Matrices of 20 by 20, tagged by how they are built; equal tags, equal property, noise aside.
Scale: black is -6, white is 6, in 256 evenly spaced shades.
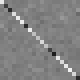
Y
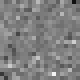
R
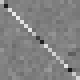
Y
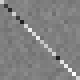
Y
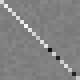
Y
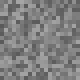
R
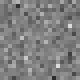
R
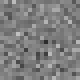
R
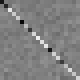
Y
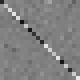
Y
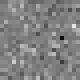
R
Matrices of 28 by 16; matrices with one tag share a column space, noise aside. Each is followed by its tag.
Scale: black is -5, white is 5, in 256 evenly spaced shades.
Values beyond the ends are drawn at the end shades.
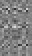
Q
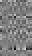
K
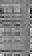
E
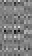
K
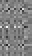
Q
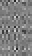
K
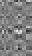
K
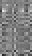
E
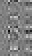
K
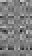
K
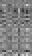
E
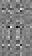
Q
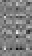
K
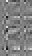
K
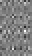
K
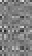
K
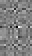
Q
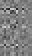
Q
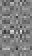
K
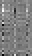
E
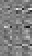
Q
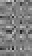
K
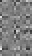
K
